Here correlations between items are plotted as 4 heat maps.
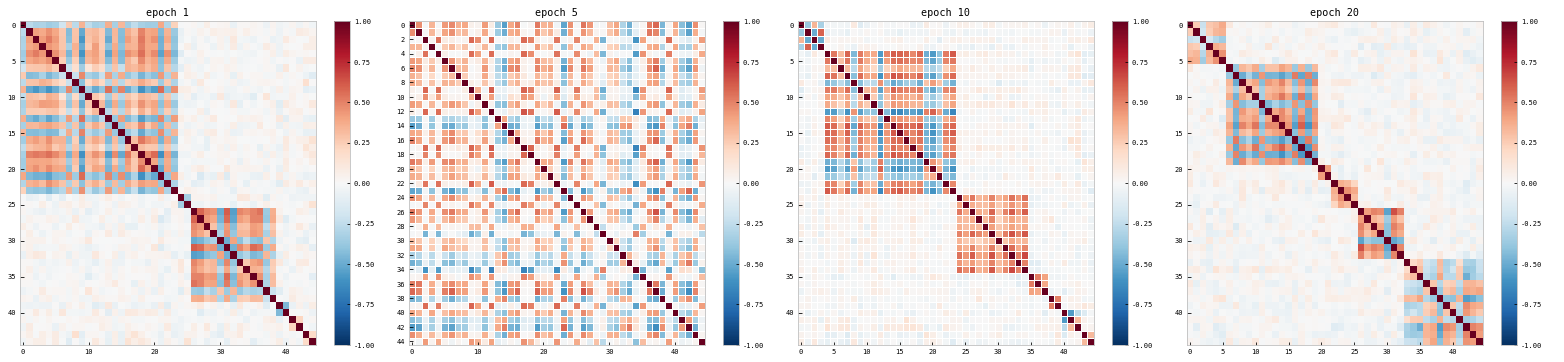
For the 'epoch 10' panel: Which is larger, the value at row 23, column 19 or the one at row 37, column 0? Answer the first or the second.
the second
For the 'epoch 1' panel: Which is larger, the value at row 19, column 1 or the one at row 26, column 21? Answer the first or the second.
the first
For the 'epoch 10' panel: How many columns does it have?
45
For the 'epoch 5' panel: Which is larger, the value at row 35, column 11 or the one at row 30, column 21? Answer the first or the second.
the second
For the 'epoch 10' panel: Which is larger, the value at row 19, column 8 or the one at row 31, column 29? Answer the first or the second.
the second
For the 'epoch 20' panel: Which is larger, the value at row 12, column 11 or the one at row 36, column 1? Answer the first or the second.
the second
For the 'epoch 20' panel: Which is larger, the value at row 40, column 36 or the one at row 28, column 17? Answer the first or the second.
the first
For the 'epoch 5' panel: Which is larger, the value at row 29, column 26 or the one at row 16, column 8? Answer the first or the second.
the second
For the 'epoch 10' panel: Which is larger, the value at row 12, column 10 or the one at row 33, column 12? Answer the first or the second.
the second
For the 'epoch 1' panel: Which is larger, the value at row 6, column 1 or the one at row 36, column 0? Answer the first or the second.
the first
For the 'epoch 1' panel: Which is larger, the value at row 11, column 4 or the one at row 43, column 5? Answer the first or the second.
the first
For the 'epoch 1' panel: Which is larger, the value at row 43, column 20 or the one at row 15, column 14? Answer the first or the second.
the first
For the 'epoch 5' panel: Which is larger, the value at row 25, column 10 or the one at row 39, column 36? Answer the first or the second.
the first
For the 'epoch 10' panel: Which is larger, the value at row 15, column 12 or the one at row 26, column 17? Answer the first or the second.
the second
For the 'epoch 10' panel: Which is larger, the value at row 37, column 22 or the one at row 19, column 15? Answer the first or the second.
the first
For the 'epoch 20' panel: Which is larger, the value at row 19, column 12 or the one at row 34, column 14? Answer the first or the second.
the first
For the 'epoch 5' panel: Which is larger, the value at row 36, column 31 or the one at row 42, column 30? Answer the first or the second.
the first
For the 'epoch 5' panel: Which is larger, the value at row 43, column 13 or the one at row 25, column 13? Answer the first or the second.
the second
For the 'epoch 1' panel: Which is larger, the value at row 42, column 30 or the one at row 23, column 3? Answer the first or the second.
the first
